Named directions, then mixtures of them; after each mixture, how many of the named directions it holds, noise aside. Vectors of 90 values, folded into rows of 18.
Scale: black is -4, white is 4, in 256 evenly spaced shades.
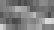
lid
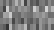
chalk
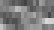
one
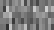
one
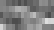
one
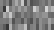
one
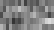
two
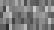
one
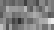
two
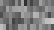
two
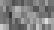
two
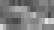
one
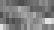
one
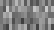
one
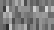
one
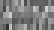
one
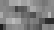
one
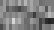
two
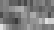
one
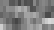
one
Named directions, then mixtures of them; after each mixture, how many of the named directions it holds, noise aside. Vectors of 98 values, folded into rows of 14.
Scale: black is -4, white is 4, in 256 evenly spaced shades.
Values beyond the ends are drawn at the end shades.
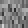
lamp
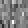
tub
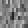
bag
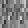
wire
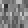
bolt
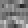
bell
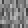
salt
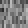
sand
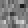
two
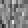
one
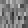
two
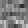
one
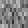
three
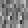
one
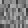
one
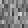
three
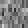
one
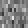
three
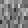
three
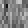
one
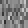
two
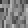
one
